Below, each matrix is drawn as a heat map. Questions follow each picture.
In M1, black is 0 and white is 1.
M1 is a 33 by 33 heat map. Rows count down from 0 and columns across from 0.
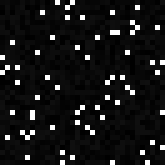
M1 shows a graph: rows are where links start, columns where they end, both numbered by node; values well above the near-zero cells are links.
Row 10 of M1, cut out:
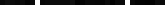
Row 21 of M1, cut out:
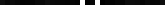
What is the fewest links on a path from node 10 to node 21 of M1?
3
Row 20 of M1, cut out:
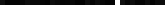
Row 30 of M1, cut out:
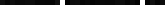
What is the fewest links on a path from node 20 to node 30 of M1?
6
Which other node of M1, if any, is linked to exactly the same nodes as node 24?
node 9
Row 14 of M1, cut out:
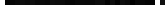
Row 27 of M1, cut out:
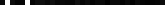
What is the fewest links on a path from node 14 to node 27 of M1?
3
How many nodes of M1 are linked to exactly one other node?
8
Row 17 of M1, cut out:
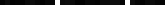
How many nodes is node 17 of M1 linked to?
2
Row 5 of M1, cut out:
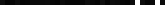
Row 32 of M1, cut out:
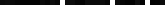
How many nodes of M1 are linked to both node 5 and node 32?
0
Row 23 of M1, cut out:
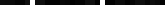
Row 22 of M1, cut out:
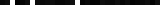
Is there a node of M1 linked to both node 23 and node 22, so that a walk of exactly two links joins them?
yes
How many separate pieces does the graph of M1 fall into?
2
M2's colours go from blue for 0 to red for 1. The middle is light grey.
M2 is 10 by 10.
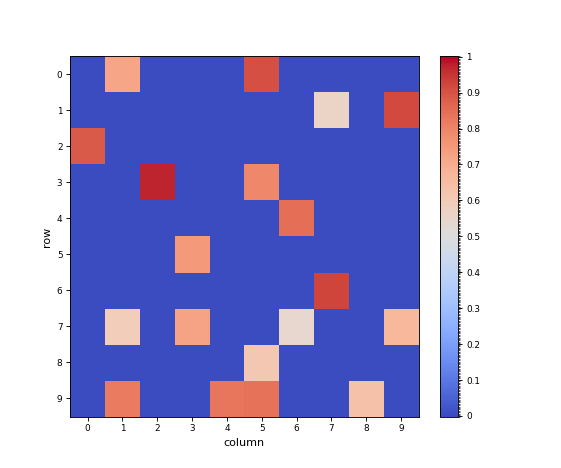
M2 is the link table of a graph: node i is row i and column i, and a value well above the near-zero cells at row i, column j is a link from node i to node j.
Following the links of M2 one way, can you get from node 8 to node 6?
yes
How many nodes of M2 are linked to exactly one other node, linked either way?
0
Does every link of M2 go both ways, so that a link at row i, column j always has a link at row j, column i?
no
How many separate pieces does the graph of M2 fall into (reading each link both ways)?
1
